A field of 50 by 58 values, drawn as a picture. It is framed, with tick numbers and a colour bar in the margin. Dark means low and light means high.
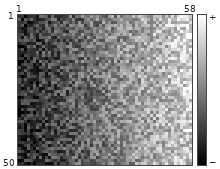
The grain is fine, like static. The field climbs toward the right. No row or column stands out. There are no regular stripes.
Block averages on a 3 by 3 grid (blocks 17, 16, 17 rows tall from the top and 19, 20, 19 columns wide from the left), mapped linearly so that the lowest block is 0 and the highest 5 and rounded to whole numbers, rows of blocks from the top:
0 3 5
0 3 5
0 2 5
